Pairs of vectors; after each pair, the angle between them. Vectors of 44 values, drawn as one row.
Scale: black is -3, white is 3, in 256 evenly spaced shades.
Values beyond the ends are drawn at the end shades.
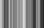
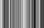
nearly parallel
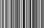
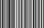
orthogonal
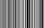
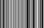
partly aligned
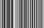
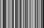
orthogonal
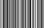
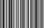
orthogonal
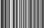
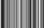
partly aligned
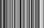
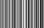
orthogonal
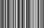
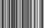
orthogonal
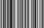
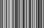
nearly opposite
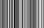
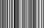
nearly parallel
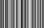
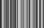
orthogonal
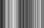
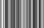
partly opposed
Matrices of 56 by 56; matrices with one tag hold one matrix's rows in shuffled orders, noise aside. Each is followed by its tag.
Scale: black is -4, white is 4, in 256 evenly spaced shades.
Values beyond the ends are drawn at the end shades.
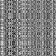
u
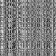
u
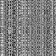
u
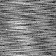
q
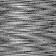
q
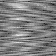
q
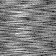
q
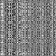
u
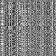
u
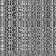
u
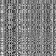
u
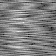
q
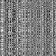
u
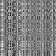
u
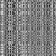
u
